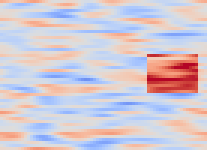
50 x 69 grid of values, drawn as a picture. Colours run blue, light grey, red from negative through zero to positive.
In the middle right lies a patch that is higher than the rest. The middle right is the ninth with the highest average. Values change most from cell to cell in the middle right. Streaks run across, left to right.
